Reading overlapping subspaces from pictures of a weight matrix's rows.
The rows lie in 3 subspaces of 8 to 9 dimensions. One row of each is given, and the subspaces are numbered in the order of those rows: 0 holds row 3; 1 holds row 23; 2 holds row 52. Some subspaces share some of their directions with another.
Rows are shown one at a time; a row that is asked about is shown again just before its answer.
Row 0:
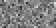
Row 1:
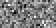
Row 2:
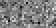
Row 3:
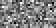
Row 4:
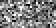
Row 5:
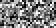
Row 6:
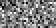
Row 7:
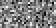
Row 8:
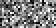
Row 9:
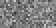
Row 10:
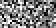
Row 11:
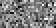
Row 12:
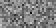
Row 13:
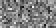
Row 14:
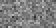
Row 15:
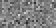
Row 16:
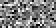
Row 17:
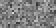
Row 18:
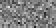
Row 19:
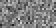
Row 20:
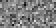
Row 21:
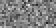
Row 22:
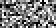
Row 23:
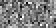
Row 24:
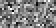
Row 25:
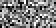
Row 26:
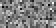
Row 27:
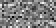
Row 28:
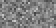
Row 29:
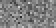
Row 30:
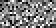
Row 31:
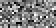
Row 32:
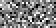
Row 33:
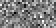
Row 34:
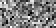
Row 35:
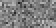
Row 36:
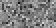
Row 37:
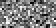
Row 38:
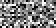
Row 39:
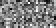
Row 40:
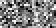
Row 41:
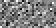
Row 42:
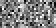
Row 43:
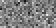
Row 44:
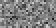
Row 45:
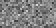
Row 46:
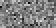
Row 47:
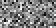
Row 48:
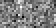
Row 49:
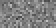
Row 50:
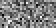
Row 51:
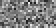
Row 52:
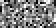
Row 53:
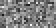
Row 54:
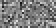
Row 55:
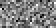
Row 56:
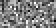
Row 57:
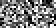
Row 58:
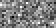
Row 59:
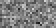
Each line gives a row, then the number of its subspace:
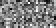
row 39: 2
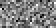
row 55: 0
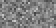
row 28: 2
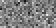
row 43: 0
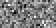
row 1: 1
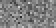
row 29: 0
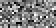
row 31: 1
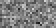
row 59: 2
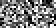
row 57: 2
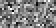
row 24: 1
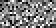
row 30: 2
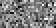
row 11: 0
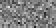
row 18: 1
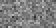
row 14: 1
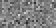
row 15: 2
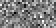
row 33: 1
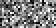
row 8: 1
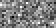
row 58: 1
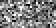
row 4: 1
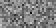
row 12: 0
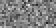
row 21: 2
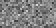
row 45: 2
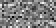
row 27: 0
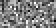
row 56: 2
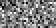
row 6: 0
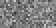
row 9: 1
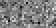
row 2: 1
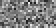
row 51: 2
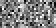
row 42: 0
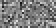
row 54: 0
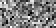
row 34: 1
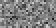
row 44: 2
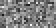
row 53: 0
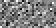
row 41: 2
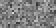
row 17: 1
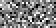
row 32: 0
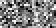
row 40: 1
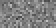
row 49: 0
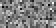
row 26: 0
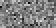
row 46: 0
